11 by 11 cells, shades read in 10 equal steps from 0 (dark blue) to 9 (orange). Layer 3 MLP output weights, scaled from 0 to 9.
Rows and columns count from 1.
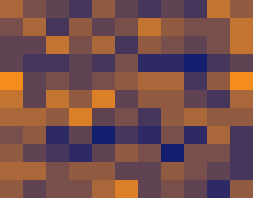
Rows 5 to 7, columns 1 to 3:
9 3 4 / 7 3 7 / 6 6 5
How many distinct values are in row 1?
6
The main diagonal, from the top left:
6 6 7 3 4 3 2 4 4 3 5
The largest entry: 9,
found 2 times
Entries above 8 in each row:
0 0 0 0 2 0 0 0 0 0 0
